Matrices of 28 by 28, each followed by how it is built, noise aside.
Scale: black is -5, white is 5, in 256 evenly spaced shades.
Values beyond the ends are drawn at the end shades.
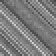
Toeplitz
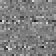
uneven rows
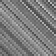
Toeplitz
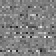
uneven rows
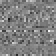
uneven rows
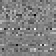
uneven rows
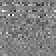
uneven rows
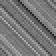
Toeplitz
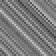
Toeplitz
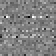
uneven rows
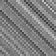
Toeplitz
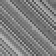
Toeplitz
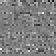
uneven rows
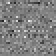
uneven rows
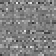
uneven rows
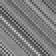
Toeplitz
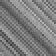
Toeplitz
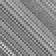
Toeplitz
